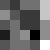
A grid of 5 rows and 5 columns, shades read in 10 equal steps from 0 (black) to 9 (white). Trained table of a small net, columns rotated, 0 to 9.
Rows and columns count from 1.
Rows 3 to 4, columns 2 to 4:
4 2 2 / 4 5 0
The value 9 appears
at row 5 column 5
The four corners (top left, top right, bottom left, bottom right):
3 7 3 9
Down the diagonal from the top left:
3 3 2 0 9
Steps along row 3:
up down same up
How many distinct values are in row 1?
4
